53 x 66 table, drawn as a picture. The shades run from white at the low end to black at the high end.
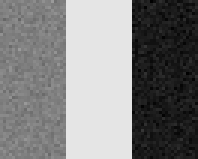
It is made of 1 by 3 panels. Panel 1,1: middling, fine-grained, faint in contrast. Panel 1,2: very low, flat. Panel 1,3: very high, fine-grained, faint in contrast.
